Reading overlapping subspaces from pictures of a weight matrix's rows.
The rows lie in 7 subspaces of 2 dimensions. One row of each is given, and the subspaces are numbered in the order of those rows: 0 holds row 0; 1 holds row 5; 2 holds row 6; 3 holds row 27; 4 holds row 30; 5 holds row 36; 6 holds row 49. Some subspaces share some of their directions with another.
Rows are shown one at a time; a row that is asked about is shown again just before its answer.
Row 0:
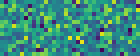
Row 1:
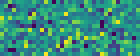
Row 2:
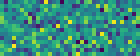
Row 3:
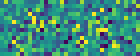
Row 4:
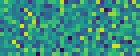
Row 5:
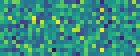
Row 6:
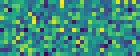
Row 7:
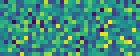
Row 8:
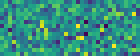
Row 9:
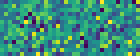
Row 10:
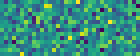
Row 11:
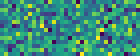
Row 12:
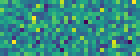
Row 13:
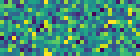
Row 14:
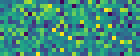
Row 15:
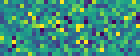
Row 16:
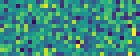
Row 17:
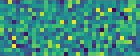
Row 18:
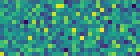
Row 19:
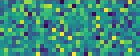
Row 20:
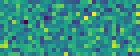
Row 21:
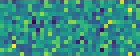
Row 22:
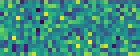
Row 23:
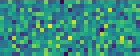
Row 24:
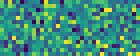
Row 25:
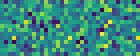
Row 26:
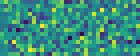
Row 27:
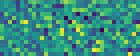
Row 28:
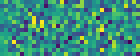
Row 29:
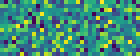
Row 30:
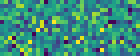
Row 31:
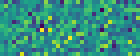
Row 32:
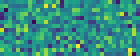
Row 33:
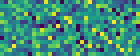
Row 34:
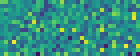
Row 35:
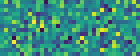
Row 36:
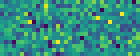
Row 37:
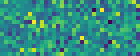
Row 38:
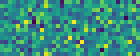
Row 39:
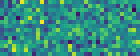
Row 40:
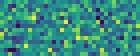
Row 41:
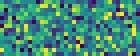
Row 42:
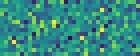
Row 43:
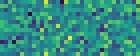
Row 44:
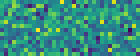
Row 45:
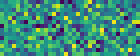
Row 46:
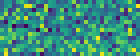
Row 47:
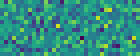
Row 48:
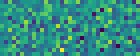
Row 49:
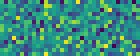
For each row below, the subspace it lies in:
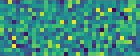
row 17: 5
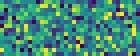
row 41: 2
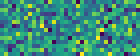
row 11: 0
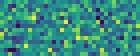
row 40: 1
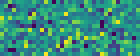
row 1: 1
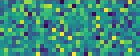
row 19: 4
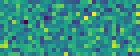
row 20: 3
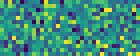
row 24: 6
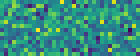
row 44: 0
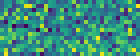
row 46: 0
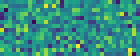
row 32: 2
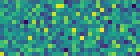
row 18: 3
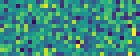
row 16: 2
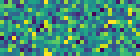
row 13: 4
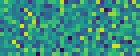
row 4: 4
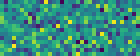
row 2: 3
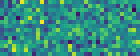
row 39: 6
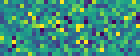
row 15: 3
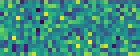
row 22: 6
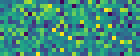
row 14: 4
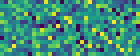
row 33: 3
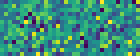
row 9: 5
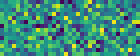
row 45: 3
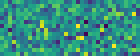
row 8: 2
